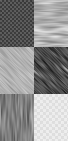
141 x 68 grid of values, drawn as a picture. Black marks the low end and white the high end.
It is made of 3 by 2 panels. Panel 1,1: low, checkered. Panel 1,2: high, streaked across. Panel 2,1: high, slanting down to the right, faint in contrast. Panel 2,2: low, slanting down to the right. Panel 3,1: middling, streaked downward. Panel 3,2: very high, checkered, faint in contrast.
